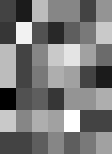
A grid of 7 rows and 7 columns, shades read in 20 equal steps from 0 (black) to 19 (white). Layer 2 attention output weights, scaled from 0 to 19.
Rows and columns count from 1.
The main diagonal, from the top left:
5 18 10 13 11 5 12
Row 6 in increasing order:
5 5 10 12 13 15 19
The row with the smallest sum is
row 5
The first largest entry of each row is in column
3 2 5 1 7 5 7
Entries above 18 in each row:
0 0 0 0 0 1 0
